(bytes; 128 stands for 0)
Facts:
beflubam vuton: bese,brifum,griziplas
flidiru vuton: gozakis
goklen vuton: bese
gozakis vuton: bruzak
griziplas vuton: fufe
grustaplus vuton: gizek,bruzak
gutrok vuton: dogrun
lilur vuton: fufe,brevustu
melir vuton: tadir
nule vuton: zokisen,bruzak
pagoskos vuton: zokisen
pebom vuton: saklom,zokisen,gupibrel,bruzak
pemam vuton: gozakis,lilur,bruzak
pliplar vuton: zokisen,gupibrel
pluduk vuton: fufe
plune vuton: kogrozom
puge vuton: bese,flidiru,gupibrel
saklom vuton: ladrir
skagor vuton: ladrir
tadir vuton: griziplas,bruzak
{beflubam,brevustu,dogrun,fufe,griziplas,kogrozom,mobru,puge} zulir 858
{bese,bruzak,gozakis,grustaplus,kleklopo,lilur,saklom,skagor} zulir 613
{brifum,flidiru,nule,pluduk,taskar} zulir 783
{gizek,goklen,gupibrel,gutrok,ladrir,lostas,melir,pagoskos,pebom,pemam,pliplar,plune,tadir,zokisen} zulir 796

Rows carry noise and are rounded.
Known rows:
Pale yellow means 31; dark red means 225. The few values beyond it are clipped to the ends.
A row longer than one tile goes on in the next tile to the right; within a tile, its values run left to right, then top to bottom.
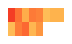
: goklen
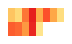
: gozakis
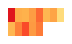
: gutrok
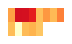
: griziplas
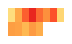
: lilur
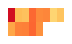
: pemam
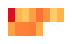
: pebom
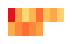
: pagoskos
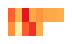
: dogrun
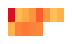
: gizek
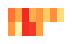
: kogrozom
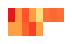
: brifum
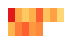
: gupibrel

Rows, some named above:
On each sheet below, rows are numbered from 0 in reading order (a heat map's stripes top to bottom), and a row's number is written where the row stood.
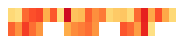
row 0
skagor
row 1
pemam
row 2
gozakis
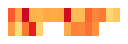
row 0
puge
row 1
pemam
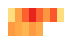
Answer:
lilur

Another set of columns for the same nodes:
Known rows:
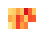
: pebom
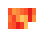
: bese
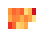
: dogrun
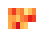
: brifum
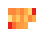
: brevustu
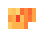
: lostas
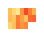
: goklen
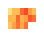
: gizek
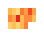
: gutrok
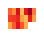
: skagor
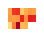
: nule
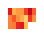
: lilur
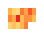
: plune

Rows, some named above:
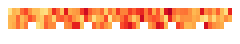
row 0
gizek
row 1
pemam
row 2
lilur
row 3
puge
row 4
bruzak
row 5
grustaplus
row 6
mobru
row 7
fufe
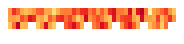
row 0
flidiru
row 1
pluduk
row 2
bruzak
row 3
gozakis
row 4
saklom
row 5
ladrir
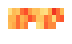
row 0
gizek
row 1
pemam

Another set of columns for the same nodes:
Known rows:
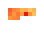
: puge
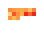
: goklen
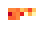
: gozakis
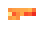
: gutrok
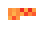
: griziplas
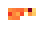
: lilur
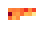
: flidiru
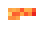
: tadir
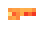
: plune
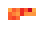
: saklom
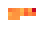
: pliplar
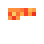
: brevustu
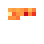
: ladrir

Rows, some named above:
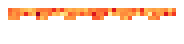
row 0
puge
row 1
flidiru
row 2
pemam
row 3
bruzak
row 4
pluduk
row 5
ladrir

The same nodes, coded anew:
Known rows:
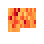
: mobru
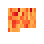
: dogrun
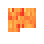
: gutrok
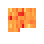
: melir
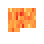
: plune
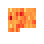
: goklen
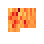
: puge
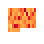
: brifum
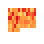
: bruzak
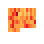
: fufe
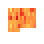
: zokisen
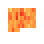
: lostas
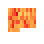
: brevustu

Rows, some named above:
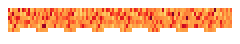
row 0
gozakis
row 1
flidiru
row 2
fufe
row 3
bruzak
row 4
bruzak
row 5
lilur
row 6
pluduk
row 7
puge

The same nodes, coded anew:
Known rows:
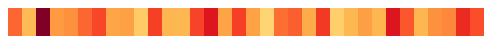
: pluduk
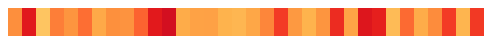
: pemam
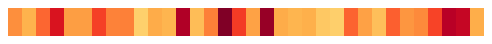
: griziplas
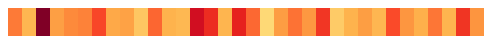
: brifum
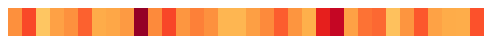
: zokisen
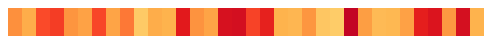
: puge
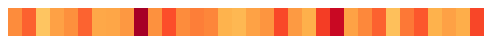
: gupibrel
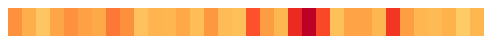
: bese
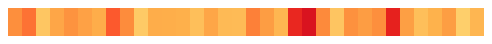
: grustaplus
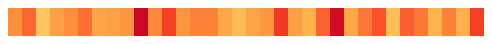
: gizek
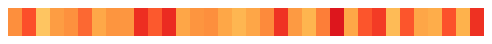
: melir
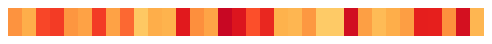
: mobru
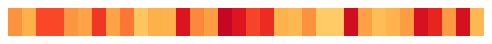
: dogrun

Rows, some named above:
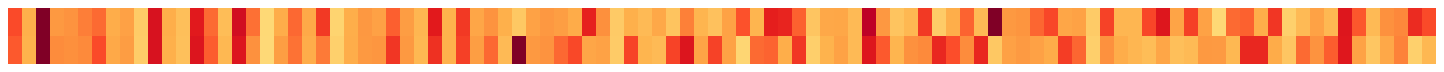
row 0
nule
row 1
lilur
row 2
pluduk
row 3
flidiru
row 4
pluduk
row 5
gozakis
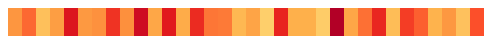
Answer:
ladrir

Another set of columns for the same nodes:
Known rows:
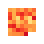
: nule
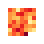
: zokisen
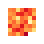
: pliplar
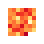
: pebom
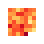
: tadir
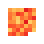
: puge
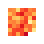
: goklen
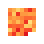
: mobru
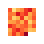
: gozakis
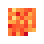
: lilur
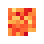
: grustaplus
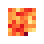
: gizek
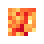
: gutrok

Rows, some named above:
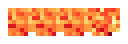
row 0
pluduk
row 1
pluduk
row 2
pluduk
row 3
ladrir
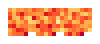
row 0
flidiru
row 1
pemam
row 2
fufe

